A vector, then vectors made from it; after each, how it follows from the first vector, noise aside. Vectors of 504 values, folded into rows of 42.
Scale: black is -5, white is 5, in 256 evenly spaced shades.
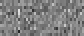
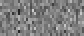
sign-scrambled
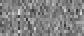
sign-scrambled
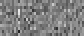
copied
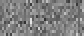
wrapped around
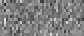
wrapped around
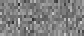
wrapped around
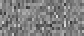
reversed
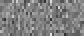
wrapped around
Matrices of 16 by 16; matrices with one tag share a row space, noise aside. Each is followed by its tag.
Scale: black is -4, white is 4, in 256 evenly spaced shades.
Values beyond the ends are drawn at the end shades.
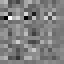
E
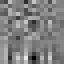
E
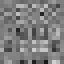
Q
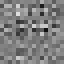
Q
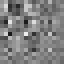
E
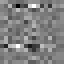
E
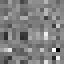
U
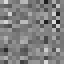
U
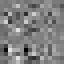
E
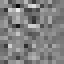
E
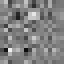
E
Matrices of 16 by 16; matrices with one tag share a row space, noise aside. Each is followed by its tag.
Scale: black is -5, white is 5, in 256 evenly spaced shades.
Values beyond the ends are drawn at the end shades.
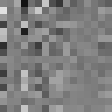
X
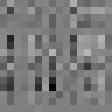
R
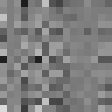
X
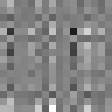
R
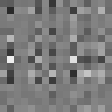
R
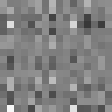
R
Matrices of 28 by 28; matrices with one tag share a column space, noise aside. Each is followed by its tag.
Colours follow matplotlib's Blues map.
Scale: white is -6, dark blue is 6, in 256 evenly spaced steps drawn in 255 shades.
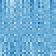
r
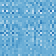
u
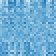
r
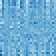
r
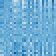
r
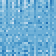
r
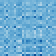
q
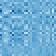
u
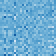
q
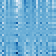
r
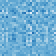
u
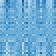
r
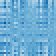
r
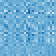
u
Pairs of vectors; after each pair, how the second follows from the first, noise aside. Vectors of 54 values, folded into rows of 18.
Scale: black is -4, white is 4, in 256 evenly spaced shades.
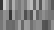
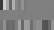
partly zeroed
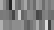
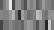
negated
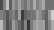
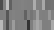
partly zeroed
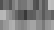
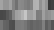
negated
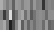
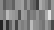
shuffled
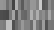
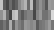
shuffled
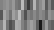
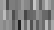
shuffled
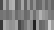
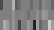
partly zeroed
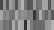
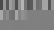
partly zeroed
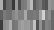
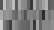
negated
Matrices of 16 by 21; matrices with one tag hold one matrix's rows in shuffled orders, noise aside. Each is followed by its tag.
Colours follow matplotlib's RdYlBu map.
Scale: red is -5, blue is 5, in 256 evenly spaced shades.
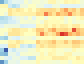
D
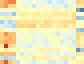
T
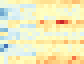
D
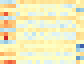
T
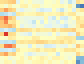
T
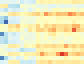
D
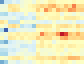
D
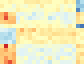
T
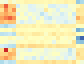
T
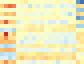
T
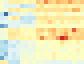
D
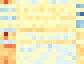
T
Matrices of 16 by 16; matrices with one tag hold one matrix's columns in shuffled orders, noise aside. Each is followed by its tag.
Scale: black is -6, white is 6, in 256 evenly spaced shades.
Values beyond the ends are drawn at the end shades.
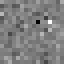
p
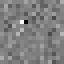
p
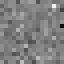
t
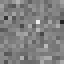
p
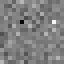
p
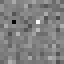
p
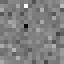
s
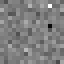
s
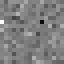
p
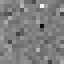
s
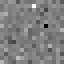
t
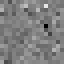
s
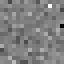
t
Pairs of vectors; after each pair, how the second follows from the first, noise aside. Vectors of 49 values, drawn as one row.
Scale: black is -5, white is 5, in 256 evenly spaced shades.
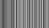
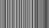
reversed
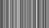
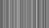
shrunk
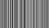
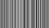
reversed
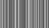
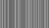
shrunk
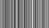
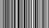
scaled up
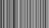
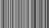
reversed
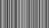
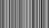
reversed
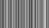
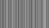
shrunk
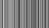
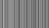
shrunk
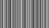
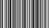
scaled up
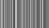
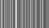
copied
